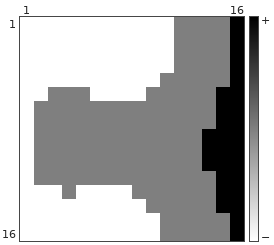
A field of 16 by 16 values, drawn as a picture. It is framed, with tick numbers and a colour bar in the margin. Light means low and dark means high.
Slope: up to the right. Ninth with the highest average: middle right. Calmest part: top left.
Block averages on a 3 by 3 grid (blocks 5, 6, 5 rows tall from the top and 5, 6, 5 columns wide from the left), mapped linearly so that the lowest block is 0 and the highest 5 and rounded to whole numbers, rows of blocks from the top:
004 / 335 / 114
